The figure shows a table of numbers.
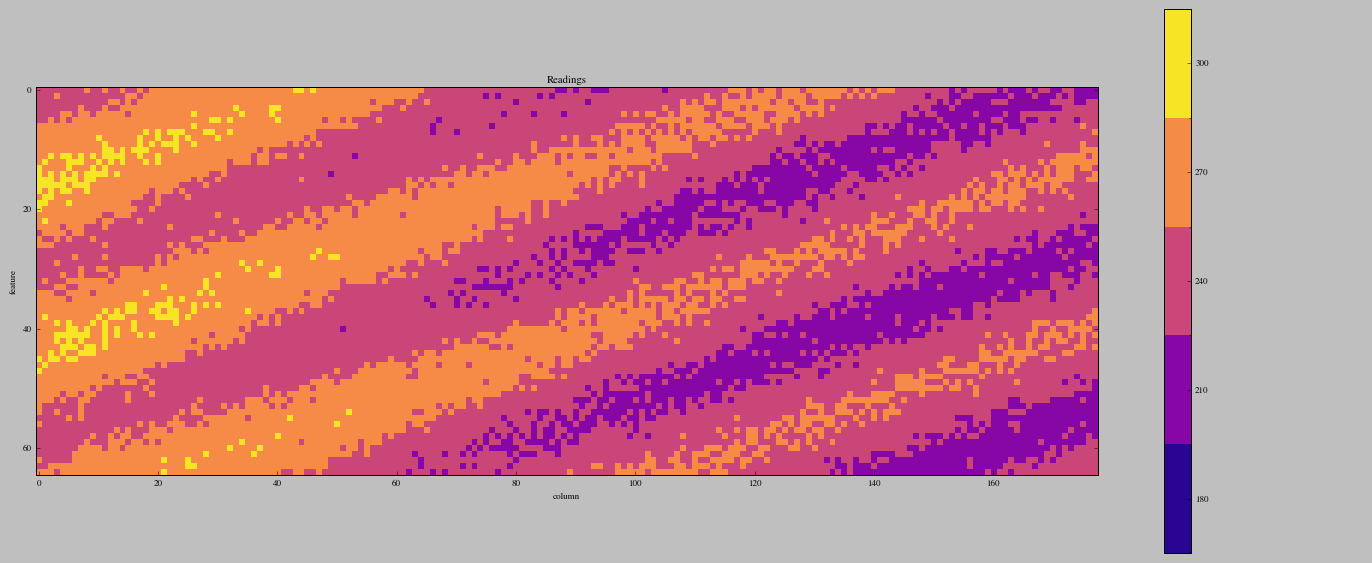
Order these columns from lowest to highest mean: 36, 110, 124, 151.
151, 124, 110, 36
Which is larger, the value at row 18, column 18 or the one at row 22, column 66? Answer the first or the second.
the second
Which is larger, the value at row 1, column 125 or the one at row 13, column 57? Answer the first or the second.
the first
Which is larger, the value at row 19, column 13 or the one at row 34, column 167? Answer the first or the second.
the first
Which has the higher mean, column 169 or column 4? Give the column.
4
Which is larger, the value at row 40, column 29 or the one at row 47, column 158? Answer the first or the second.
the first
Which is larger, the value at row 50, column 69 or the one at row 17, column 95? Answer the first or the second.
the first
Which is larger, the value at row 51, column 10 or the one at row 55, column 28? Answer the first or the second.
the second
